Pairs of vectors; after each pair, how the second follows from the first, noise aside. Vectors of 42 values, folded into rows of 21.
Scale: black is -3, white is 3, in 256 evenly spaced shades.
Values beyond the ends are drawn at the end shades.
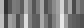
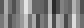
wrapped around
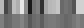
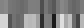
reversed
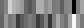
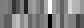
wrapped around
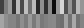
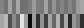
reversed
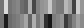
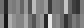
sign-scrambled
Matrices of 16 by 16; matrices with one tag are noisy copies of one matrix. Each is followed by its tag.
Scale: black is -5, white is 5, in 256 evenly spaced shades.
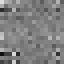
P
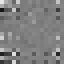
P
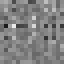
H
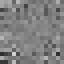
P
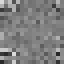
P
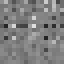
H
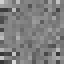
P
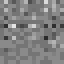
H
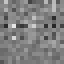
H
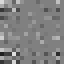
P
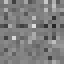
H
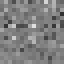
H
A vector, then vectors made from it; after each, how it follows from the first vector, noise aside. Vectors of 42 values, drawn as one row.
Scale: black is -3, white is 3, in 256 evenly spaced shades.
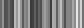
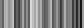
negated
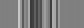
partly zeroed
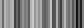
negated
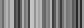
negated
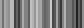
negated
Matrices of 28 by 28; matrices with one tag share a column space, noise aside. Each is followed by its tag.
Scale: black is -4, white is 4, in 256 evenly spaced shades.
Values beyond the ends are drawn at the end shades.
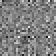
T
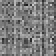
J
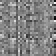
J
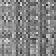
J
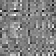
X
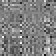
T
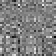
T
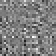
T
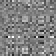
T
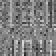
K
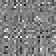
T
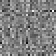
X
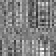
K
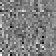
X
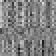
K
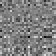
T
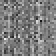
J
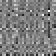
X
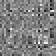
X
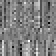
K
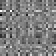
X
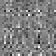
X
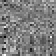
T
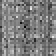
J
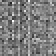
J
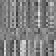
K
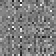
T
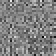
T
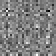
X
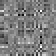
X
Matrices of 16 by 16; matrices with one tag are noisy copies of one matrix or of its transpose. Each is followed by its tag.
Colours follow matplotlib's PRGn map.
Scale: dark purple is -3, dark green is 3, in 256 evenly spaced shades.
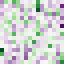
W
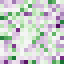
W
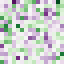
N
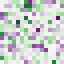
N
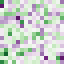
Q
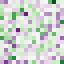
W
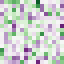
W
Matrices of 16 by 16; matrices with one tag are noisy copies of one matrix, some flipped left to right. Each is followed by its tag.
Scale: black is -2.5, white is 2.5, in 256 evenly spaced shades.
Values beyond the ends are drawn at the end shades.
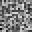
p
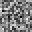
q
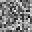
q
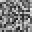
q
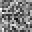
q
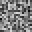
p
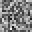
q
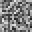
q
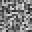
p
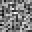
p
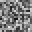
q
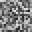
q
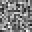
p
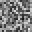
q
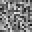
p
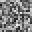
q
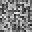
p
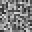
p
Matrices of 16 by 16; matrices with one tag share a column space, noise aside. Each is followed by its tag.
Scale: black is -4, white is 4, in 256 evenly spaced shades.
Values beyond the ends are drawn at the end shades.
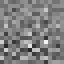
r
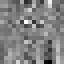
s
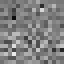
r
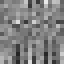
s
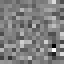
r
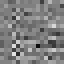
r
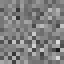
r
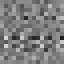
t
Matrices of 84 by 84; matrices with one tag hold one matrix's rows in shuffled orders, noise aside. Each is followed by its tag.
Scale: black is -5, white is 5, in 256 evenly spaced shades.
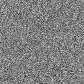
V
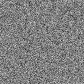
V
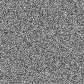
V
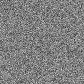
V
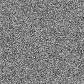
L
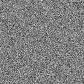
L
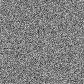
V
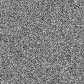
V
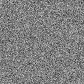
L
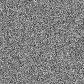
L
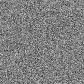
V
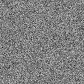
L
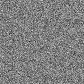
L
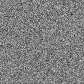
V
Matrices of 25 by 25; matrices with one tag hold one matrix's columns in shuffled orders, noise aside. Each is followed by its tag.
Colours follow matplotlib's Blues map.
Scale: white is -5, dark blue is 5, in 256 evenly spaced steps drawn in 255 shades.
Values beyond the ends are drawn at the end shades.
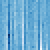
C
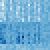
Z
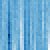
C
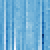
C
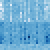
Z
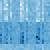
Z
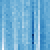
C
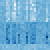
Z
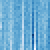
C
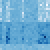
Z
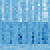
Z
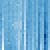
C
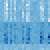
Z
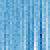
C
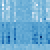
Z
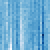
C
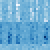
Z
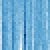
C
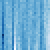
C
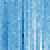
C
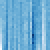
C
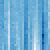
C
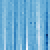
C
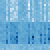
Z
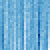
C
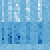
Z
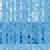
Z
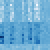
Z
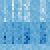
Z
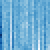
C
